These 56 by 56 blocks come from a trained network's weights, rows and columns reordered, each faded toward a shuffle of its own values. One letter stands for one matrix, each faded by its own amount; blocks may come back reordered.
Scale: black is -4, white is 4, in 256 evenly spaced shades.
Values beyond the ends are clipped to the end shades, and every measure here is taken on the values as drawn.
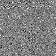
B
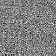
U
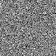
B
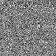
B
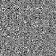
U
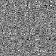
U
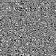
U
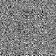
U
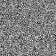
B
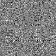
U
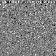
B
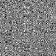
U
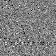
B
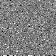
B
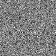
B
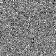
B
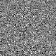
U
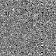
U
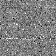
B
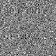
U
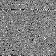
B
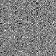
U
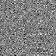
U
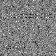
B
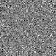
U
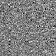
U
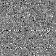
B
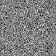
U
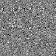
U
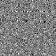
U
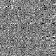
U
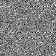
B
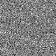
B
